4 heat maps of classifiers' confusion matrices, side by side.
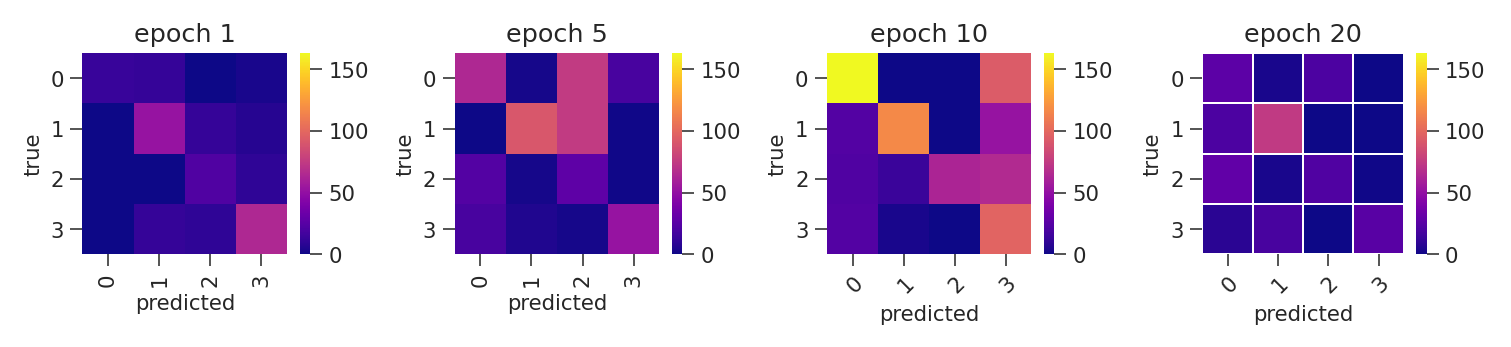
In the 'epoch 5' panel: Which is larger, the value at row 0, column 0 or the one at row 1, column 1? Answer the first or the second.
the second
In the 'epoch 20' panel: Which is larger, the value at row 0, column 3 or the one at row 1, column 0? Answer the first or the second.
the second
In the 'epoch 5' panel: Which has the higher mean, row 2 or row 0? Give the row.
0
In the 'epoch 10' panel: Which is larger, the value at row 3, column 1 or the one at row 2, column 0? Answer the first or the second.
the second
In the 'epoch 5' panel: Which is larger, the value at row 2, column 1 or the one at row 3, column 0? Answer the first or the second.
the second
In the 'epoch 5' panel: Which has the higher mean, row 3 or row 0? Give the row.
0
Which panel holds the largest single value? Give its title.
epoch 10
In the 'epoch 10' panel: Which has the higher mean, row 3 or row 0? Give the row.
0
